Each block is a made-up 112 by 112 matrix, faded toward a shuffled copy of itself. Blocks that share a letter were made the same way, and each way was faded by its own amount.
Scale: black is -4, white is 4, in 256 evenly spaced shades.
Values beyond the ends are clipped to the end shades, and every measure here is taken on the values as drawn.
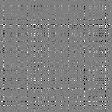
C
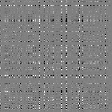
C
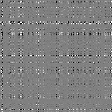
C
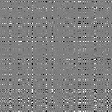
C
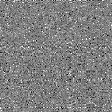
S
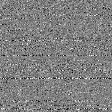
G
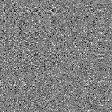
S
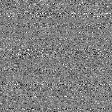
G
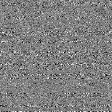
G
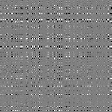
C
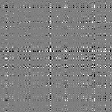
C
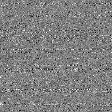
G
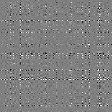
C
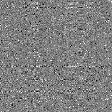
S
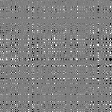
C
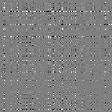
C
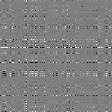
C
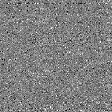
S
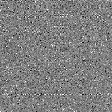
S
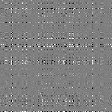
C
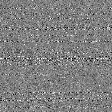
G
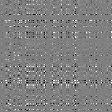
C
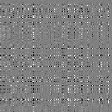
C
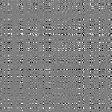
C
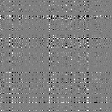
C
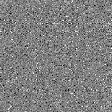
S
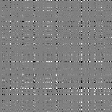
C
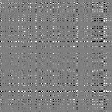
C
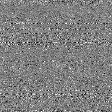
G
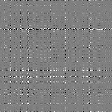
C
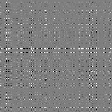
C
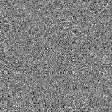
S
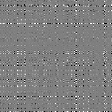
C
